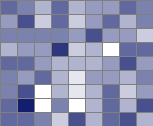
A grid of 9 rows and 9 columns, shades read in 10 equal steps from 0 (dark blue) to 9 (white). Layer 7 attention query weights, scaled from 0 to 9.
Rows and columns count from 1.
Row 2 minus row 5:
2 -1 2 -3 1 -1 -2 4 -1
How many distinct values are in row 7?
8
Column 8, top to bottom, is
3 6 5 3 2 6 7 6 2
